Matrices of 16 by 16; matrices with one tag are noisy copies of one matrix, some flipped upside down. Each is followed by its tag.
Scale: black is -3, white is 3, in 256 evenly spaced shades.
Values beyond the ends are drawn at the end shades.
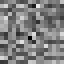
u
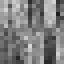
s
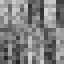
s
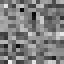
u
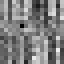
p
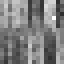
s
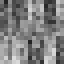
s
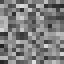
u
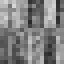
s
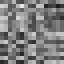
u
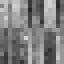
s
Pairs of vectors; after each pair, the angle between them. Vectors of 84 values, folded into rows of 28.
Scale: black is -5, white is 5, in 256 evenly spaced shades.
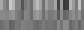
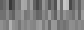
nearly opposite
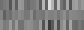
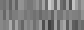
nearly parallel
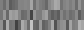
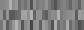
nearly opposite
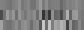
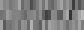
partly aligned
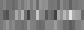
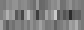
nearly opposite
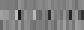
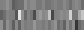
nearly opposite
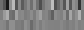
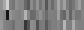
partly opposed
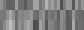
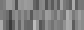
nearly opposite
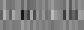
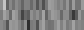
partly aligned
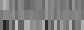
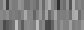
partly aligned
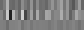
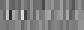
nearly parallel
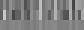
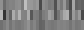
nearly opposite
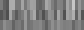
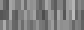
nearly parallel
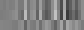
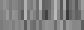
nearly parallel
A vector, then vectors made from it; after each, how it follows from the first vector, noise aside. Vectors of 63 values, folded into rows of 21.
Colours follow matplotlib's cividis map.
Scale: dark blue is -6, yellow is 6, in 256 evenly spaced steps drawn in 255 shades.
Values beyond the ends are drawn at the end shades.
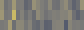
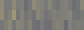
shrunk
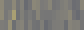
shrunk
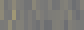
shrunk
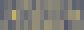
sign-scrambled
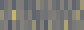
sign-scrambled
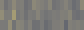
shrunk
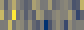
scaled up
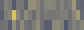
sign-scrambled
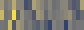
scaled up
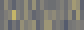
sign-scrambled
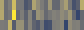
scaled up
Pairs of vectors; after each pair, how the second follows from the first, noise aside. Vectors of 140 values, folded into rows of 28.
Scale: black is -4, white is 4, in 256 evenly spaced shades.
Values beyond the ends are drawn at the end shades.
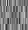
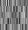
copied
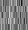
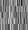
copied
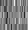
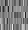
shuffled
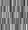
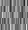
copied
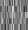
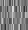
copied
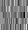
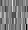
shuffled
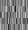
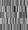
shuffled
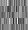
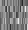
shuffled
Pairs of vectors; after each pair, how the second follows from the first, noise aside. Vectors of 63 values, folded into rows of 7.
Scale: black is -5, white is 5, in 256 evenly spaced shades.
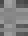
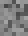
shuffled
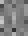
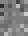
shuffled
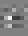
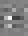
copied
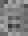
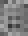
copied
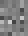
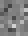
shuffled
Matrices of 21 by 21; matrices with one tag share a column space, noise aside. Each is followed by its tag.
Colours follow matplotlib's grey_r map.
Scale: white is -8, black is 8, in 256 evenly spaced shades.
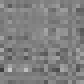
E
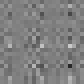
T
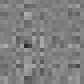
T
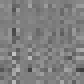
E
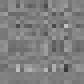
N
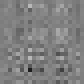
E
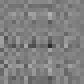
T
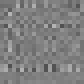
N
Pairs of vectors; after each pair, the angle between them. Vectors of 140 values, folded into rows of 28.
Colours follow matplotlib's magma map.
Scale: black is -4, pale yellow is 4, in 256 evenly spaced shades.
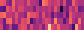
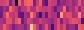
orthogonal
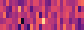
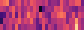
orthogonal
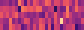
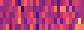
partly opposed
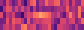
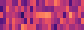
nearly parallel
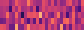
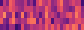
partly opposed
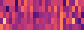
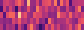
orthogonal
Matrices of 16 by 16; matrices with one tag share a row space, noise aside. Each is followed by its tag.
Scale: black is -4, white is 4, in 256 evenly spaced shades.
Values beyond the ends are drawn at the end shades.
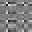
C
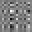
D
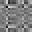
C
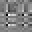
C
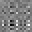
D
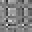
C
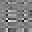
C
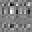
D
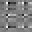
C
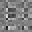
C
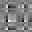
C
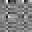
C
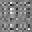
D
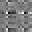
C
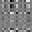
D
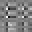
C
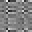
C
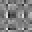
C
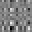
D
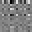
D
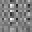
D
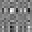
D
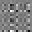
D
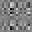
D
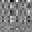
D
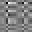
C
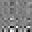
D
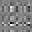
D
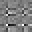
C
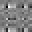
C
